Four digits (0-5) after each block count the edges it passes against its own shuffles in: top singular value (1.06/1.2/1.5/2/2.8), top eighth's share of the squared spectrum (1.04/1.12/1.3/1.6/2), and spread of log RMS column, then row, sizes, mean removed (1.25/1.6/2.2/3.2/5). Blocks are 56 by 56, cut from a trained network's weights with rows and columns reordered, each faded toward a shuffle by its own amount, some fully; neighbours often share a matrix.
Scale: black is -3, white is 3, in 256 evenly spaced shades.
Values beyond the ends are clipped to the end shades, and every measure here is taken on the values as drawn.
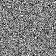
0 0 0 0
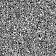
0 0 0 0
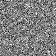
0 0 0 0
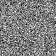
0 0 0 0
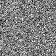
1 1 0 0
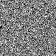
0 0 0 0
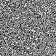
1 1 0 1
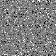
2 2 1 2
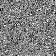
2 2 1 1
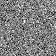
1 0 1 0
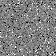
1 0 0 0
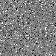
2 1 0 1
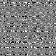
4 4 0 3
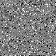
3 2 0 1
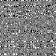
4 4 1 3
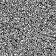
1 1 0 0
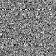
2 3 1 2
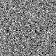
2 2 0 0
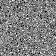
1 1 0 0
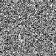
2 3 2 1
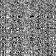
3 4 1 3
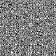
2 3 1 2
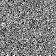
1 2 0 1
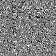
3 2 1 2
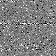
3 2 0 2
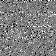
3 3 0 2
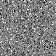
1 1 0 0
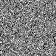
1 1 0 0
